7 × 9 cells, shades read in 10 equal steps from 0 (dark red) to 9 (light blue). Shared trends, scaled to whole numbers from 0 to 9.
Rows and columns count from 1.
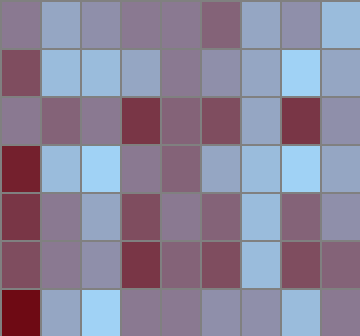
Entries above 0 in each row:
9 9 9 9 9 9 8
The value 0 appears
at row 7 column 1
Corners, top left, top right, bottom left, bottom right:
5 8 0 5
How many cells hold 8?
8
